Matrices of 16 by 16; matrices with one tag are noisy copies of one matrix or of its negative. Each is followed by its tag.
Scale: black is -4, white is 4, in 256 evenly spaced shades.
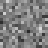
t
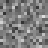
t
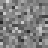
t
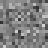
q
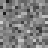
t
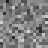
t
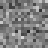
q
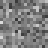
q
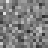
t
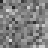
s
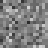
s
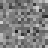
q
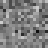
q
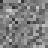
s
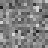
q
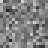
s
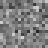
q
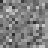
s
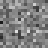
q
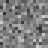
t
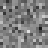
t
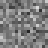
q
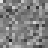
s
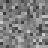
t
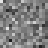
s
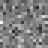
t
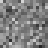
s
